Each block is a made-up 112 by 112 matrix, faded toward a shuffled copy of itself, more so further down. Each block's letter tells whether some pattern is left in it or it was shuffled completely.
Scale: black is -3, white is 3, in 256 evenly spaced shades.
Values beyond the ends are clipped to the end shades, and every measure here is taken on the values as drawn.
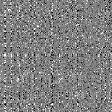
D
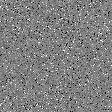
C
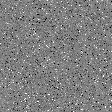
C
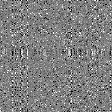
D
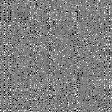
D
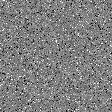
C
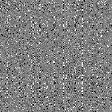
D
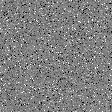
C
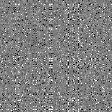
D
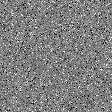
C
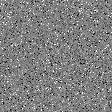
C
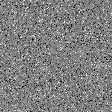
C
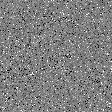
C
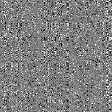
D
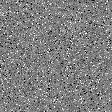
C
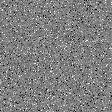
C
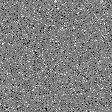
C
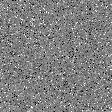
C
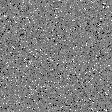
C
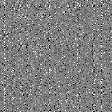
D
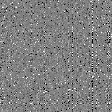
D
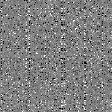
D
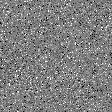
C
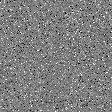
C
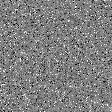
C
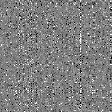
D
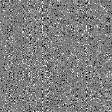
D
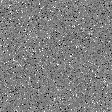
C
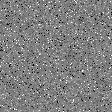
C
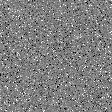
C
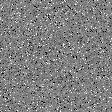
C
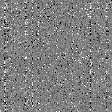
D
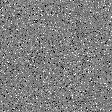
C
